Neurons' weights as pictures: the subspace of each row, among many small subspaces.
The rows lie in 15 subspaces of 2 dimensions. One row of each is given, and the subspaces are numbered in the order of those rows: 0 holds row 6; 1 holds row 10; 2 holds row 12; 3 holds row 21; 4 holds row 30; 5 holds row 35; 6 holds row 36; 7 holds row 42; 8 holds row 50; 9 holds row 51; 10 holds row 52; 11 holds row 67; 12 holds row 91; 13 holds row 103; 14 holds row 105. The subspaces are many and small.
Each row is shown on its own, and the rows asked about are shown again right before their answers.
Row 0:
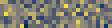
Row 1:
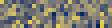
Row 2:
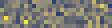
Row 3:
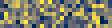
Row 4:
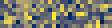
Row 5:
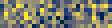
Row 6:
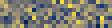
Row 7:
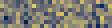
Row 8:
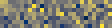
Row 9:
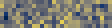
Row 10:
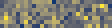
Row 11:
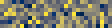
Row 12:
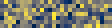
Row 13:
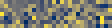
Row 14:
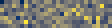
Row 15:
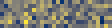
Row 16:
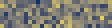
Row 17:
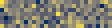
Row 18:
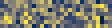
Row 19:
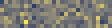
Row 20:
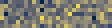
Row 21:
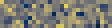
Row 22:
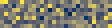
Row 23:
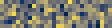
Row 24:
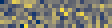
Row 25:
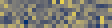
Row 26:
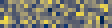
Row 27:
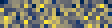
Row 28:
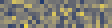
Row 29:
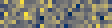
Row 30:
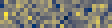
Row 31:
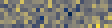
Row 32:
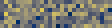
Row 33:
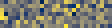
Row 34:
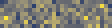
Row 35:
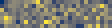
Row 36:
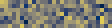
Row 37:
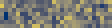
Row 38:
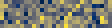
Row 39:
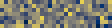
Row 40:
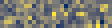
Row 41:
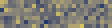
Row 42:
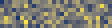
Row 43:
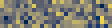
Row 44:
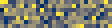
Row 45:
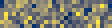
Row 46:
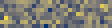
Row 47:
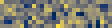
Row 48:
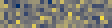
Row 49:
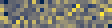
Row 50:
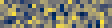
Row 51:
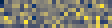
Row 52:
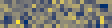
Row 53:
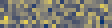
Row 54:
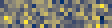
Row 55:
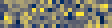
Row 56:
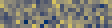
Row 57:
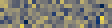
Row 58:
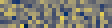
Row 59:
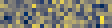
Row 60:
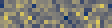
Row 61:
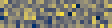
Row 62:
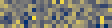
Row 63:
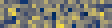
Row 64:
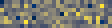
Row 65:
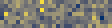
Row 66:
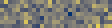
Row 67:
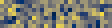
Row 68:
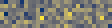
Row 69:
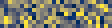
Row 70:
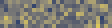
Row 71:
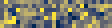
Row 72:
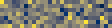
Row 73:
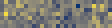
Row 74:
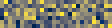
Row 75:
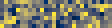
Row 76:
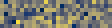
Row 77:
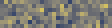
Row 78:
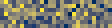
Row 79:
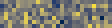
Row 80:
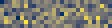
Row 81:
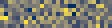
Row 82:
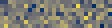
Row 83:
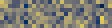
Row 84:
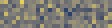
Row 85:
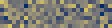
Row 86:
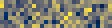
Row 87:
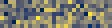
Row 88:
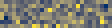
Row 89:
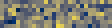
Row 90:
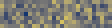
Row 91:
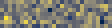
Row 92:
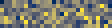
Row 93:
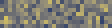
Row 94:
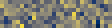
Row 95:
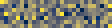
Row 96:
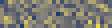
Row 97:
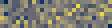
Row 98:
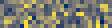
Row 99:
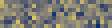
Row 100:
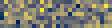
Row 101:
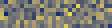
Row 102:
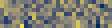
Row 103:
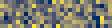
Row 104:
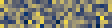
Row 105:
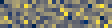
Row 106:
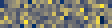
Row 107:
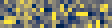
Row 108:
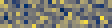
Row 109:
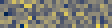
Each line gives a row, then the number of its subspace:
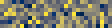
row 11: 8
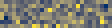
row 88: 12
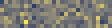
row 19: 9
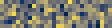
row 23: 8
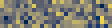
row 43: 13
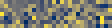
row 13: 0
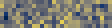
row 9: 1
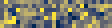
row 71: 11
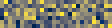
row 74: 12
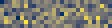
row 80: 7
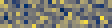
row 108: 14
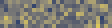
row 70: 10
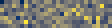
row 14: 9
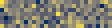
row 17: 5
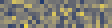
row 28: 11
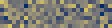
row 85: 14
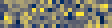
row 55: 10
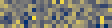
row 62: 0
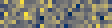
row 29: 7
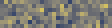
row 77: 8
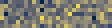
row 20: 6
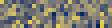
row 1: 8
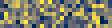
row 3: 6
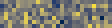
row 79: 5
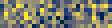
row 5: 1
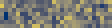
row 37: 1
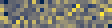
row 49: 14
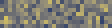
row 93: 12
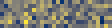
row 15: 0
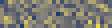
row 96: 10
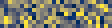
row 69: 10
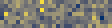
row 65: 6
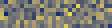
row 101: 10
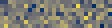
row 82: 4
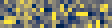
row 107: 3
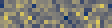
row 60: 4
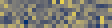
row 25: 0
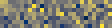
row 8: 4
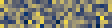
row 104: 7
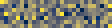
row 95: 7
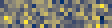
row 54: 13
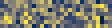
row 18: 13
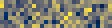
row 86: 4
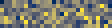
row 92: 7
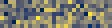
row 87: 3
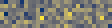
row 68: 7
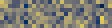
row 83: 6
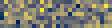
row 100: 10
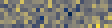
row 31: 9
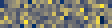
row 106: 6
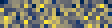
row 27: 1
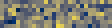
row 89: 11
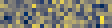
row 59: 13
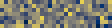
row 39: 9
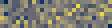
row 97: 14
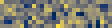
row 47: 3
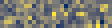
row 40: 3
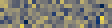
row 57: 6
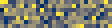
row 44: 5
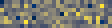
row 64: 9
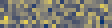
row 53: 12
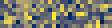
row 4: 2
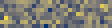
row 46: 12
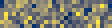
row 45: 4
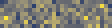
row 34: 1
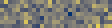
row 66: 9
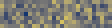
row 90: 1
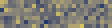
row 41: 5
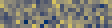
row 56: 5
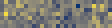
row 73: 4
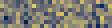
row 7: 13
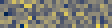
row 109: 8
